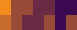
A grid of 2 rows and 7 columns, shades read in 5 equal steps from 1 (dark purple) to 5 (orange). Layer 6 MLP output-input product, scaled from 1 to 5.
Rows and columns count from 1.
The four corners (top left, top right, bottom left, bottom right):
5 1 4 3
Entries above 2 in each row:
3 4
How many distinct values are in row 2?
4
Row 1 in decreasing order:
5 3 3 2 2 1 1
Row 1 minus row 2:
1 0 1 0 -1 0 -2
